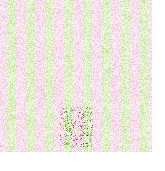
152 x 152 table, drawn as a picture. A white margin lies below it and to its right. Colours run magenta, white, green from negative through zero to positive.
Average level on the scale: 50%. Slope: none. Odd patch: rougher, in the bottom middle. Stripes: upright, repeating 8 times.
